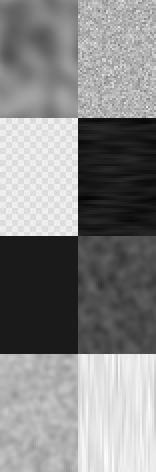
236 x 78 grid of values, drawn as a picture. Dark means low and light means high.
The table splits into 4 rows of 2 panels. Panel 1,1: middling, smooth. Panel 1,2: high, fine-grained. Panel 2,1: very high, checkered, faint in contrast. Panel 2,2: very low, streaked across, faint in contrast. Panel 3,1: very low, flat. Panel 3,2: low, blotchy, faint in contrast. Panel 4,1: high, blotchy, faint in contrast. Panel 4,2: very high, streaked downward, faint in contrast.
